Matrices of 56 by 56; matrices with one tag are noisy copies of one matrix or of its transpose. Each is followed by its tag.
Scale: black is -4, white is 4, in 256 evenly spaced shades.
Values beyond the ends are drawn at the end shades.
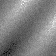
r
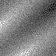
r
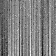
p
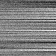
p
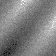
r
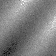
r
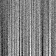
p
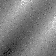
r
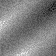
r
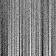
p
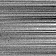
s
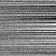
s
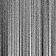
p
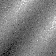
r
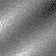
r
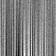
s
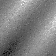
r
